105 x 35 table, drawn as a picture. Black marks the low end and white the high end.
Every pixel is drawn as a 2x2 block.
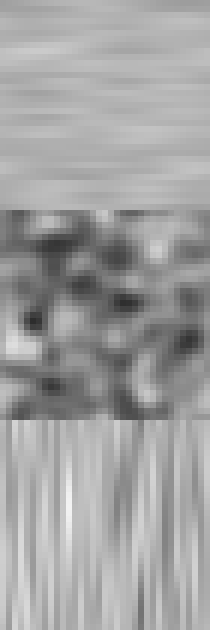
It is made of 3 by 1 panels. Panel 1,1: high, streaked across, faint in contrast. Panel 2,1: middling, blotchy, strong in contrast. Panel 3,1: high, streaked downward.
